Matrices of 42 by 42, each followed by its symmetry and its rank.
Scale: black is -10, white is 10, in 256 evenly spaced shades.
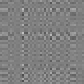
neither, rank two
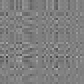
neither, rank two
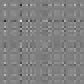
symmetric, rank two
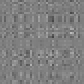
neither, rank three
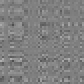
neither, rank three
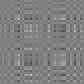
symmetric, rank one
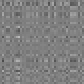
neither, rank two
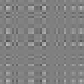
symmetric, rank one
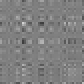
symmetric, rank two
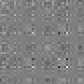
symmetric, rank three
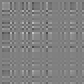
symmetric, rank one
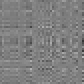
neither, rank three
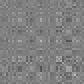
symmetric, rank three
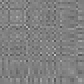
symmetric, rank three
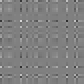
symmetric, rank one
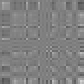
symmetric, rank two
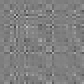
symmetric, rank two
